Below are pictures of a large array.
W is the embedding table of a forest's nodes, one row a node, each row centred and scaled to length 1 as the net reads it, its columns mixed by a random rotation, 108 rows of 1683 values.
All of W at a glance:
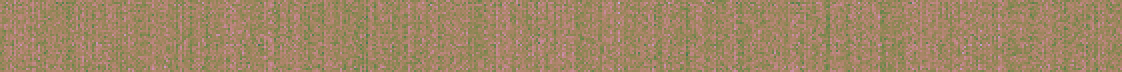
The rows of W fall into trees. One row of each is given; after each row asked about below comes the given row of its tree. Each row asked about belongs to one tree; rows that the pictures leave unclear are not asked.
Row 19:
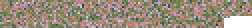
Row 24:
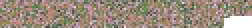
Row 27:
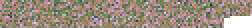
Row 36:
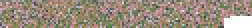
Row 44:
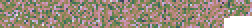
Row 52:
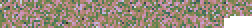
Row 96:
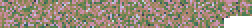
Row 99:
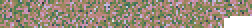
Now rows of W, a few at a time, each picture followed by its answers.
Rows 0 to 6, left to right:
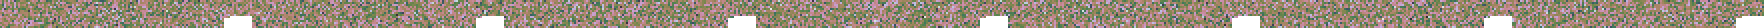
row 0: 52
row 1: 44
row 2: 24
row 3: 19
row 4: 19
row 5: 19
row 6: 96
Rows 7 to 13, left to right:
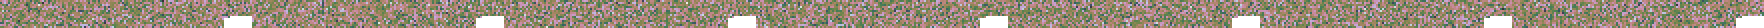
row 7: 99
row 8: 96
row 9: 24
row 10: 99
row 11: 19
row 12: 52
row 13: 19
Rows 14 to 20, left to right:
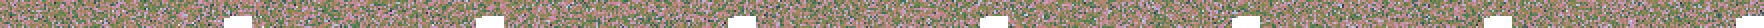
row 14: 27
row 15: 99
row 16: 96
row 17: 27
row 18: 96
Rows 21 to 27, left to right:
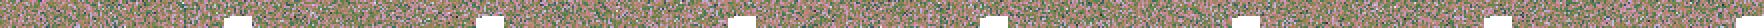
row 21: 24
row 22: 36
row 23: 27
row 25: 27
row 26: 52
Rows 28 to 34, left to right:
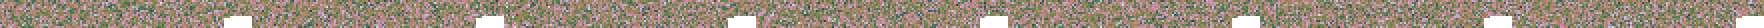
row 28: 99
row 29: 24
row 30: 99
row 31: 44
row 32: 96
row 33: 19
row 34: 52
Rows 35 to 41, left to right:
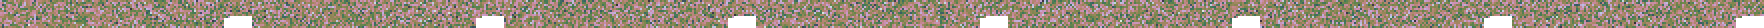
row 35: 96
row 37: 27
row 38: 24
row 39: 96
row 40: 27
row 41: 24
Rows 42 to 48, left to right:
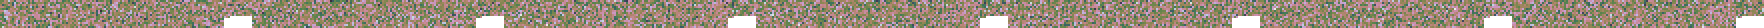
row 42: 52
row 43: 27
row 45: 44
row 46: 24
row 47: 19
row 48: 44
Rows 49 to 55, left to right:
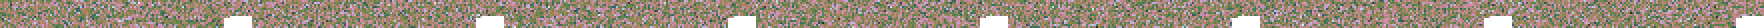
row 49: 19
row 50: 24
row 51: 99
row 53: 99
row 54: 44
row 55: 36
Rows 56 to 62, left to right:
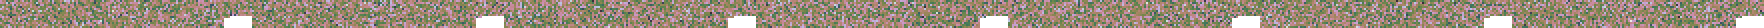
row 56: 27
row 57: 19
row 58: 36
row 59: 19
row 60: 96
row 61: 52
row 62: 19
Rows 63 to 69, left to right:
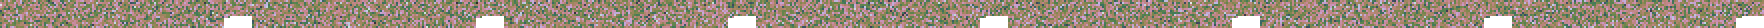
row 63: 52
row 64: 52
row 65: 44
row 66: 24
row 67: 24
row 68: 24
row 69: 27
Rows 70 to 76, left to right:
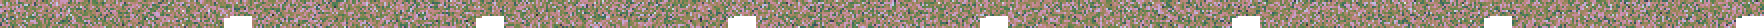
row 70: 36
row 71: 96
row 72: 19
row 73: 24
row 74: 96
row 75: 96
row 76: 24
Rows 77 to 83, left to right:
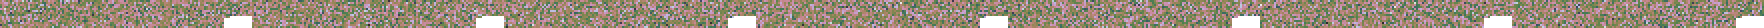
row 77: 27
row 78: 52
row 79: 96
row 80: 96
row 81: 19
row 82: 52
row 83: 96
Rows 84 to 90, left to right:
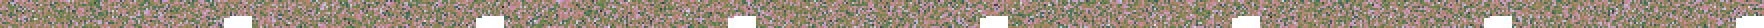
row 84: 27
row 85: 24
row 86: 36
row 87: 52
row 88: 27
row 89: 27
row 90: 52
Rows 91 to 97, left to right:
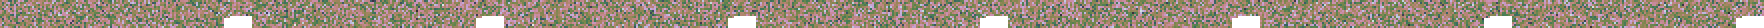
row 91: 19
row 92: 44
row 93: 96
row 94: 52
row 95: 36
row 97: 19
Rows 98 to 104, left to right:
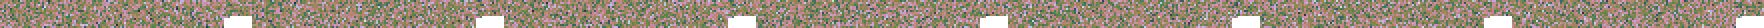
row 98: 99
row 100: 99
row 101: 27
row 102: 44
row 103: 19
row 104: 44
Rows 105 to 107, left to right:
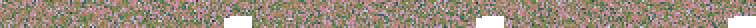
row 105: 96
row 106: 52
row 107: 36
